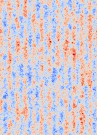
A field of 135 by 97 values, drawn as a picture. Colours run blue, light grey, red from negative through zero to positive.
Stripes running up and down repeat 12 times from left to right. No overall slope runs across the table. On average the colour sits 50% of the way up the scale. The grain runs up and down.
